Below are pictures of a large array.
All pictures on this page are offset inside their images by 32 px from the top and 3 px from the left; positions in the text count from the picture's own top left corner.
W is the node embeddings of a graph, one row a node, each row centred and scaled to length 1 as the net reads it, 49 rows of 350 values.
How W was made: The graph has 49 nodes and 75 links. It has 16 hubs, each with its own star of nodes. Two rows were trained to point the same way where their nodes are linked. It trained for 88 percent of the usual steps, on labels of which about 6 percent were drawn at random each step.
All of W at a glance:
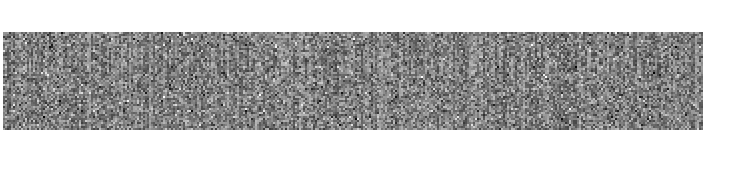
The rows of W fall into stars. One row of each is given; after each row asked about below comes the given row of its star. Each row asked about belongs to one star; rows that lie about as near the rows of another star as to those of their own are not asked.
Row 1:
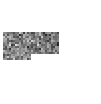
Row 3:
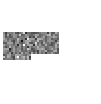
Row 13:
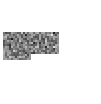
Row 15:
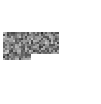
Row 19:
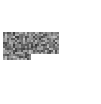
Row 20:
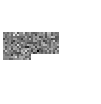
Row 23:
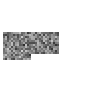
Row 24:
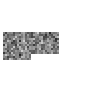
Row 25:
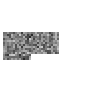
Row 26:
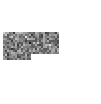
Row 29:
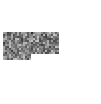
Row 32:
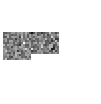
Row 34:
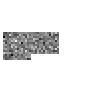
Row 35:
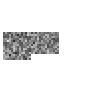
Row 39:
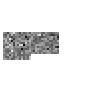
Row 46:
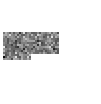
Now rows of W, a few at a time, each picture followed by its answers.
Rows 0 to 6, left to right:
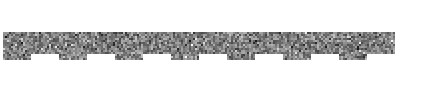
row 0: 35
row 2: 34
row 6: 19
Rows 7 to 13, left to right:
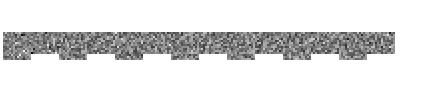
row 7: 34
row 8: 39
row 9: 15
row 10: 24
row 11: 32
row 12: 3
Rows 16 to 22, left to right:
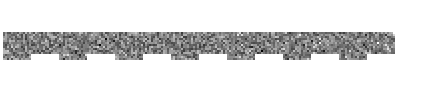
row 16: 13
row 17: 20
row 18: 26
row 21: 15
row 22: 46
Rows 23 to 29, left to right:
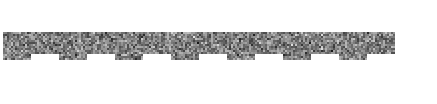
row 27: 13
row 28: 19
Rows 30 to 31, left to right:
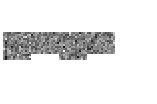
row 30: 24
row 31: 39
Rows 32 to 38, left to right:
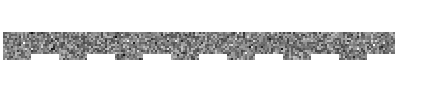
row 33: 20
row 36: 29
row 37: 46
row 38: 25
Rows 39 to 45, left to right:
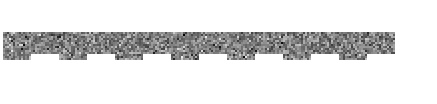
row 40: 23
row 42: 3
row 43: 20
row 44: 1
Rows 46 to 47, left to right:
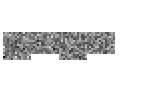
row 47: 25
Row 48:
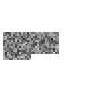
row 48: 29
